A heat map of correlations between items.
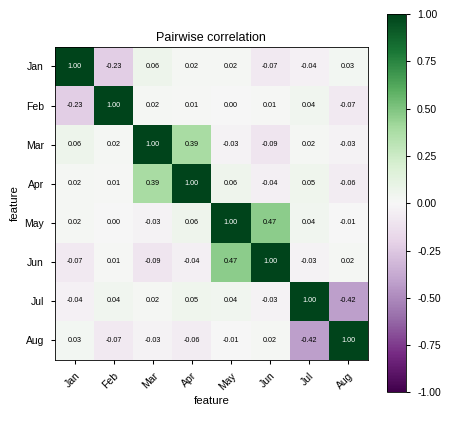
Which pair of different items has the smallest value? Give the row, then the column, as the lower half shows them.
Aug, Jul
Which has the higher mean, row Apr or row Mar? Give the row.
Apr
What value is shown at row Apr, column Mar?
0.39
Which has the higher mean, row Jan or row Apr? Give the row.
Apr
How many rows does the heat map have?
8
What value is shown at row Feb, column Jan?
-0.23
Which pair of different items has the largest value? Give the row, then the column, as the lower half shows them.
Jun, May
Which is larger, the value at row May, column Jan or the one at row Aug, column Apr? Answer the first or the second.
the first
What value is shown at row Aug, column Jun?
0.02
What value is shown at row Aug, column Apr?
-0.06
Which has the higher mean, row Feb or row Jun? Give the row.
Jun
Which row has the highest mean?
May
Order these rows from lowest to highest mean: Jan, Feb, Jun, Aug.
Aug, Feb, Jan, Jun
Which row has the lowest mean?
Aug
